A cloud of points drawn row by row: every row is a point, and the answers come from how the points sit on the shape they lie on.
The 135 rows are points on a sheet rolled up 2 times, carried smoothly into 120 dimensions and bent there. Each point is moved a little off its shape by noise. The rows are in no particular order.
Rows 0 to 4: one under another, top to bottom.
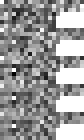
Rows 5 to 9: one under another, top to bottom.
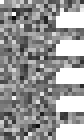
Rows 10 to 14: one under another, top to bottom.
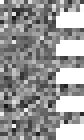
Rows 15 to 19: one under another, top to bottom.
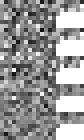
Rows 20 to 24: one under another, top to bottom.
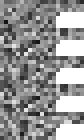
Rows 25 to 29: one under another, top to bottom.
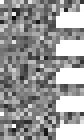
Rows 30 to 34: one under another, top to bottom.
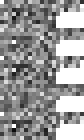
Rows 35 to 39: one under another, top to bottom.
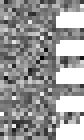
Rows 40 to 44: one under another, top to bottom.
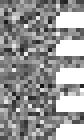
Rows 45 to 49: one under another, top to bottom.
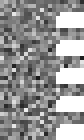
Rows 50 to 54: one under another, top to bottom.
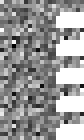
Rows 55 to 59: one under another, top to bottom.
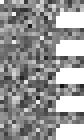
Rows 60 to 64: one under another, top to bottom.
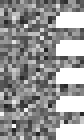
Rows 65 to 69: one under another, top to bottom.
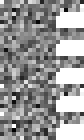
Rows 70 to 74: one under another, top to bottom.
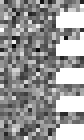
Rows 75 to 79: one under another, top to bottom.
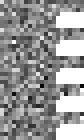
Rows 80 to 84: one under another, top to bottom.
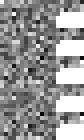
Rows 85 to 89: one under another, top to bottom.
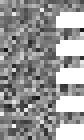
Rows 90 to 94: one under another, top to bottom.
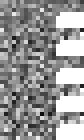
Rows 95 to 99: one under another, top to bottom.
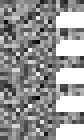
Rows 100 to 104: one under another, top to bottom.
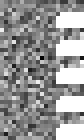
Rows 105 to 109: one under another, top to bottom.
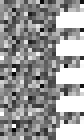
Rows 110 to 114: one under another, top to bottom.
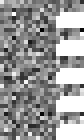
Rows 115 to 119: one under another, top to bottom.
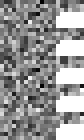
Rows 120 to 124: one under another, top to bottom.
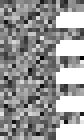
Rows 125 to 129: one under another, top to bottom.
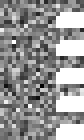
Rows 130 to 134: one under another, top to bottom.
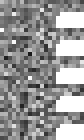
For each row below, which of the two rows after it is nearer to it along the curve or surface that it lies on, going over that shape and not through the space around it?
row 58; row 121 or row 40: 121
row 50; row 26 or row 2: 26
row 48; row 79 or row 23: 23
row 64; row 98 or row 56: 56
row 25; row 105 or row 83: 105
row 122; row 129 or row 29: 29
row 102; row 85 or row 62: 62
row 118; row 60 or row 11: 60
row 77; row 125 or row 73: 125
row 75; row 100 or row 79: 100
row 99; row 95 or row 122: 95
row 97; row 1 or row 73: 1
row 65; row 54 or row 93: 93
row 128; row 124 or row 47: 124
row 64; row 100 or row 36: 36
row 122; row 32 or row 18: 32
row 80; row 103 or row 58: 103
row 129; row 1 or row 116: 1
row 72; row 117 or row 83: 117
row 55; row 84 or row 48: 48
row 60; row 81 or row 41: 41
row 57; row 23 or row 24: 24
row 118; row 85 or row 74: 74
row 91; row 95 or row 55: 95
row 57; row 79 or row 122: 122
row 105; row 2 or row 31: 2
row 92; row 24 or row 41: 24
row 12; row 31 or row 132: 132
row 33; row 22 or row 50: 50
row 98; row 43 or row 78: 43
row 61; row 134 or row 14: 134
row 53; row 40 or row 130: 40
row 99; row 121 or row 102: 121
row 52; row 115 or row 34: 115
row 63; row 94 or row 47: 94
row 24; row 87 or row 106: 87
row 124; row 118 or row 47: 118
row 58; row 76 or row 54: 76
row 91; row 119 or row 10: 10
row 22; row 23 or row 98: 23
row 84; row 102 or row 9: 102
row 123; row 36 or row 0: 0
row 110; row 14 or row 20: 14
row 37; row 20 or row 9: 9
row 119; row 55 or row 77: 55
